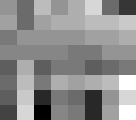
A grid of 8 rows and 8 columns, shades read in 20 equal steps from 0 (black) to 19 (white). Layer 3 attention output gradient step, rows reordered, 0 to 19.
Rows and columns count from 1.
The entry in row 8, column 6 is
3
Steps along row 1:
down up down up up down down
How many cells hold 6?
0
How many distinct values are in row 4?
3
